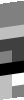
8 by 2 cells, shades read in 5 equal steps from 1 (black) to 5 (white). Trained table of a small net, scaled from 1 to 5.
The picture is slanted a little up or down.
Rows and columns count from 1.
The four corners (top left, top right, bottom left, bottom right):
3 3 4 3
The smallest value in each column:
1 1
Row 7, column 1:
4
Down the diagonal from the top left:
3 3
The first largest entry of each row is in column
1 1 1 1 1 1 2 1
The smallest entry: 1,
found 2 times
